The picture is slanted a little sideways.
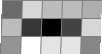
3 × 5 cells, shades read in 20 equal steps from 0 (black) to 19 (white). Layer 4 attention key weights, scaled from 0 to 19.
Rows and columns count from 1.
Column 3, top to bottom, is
14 0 17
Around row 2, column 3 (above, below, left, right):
14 17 4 5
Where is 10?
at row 3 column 5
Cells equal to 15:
0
